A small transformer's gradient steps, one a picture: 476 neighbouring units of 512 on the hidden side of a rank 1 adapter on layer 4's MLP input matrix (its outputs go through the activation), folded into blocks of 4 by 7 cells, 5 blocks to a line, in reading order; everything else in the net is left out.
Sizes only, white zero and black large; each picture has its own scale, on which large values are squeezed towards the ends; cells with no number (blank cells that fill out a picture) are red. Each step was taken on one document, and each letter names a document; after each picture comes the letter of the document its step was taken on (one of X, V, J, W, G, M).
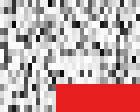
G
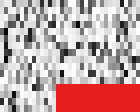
G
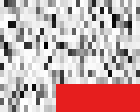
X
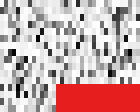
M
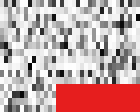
G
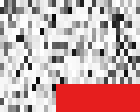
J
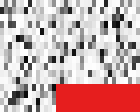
J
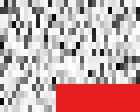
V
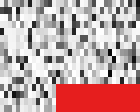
V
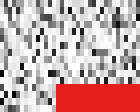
V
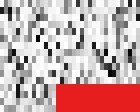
M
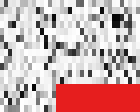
X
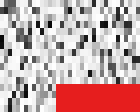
J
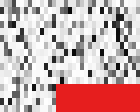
J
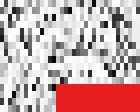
J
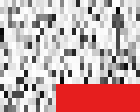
V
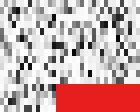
J
